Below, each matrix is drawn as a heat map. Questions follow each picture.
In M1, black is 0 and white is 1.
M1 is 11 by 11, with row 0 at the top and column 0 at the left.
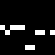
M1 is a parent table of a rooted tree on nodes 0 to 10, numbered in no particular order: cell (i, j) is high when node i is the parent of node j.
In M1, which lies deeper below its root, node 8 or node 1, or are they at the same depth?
the same depth
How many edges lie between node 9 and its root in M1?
0
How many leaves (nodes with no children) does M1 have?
8
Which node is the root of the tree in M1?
9
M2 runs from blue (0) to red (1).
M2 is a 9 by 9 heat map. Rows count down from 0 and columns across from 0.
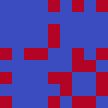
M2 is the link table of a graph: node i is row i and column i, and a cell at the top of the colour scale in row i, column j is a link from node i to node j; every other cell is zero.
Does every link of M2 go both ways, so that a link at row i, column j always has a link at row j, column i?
yes
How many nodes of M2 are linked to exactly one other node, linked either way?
2
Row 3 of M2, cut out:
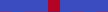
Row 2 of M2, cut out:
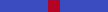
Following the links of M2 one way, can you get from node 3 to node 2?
yes
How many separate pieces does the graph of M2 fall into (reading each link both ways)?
2
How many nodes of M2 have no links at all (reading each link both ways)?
1
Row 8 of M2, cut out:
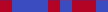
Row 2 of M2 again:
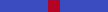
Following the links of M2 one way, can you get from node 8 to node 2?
yes
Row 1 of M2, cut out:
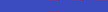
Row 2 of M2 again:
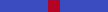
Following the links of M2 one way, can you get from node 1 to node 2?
no
